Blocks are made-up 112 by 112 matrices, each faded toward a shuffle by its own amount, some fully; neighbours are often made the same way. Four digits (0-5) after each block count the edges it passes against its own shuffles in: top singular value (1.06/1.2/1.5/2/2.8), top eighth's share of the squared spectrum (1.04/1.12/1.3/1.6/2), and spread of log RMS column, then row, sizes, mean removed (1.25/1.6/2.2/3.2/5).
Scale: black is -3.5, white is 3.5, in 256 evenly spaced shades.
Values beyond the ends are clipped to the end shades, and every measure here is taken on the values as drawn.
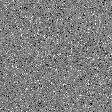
1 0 0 0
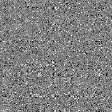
4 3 2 2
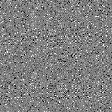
4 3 2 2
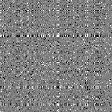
5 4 3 3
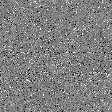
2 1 0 2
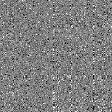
4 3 3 2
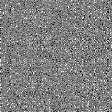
4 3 2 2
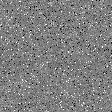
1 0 0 0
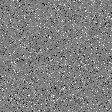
1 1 0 0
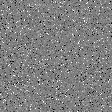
0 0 0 0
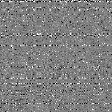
4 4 2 3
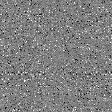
3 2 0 2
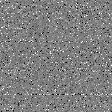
3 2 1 2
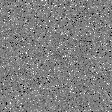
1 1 0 0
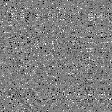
4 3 1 3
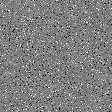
0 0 0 0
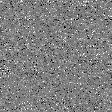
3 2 0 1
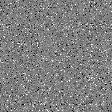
3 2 0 2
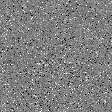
2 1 0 1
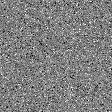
2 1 0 0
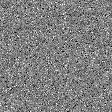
1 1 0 0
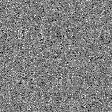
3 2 1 1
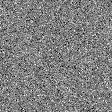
0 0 0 0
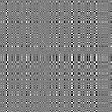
5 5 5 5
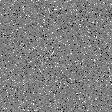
2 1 0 0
